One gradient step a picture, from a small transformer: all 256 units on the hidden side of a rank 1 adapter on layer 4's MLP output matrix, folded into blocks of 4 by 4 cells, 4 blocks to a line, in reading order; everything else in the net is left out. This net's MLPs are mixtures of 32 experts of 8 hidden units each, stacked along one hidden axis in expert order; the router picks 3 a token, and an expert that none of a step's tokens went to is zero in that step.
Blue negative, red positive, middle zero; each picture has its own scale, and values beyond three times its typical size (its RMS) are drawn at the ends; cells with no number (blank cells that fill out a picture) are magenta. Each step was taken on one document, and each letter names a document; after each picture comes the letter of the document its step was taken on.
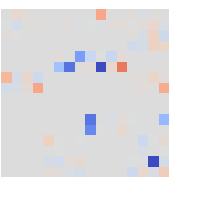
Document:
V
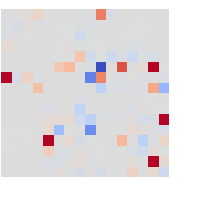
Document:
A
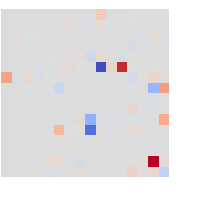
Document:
V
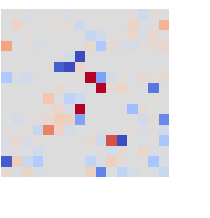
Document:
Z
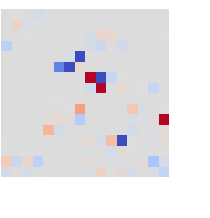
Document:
Z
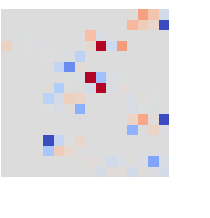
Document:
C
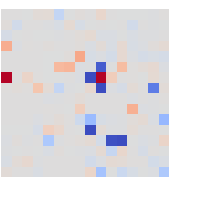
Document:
Z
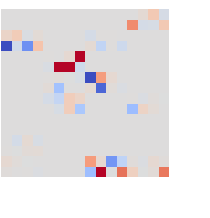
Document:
C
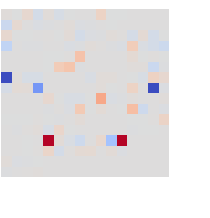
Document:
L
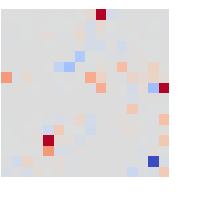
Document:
A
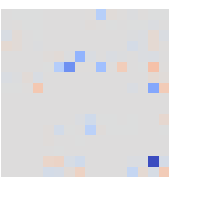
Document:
V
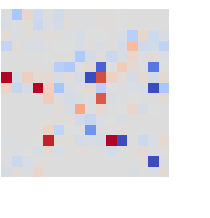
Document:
L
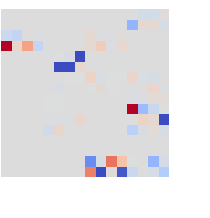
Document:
C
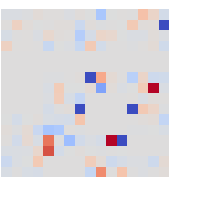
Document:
Z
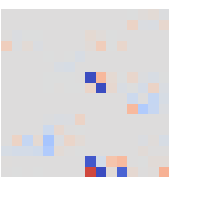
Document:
C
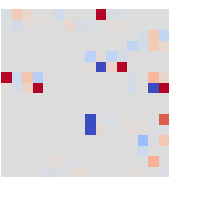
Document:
V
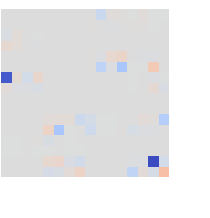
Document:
V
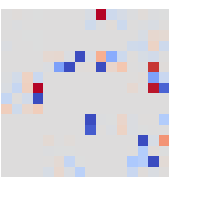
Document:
V
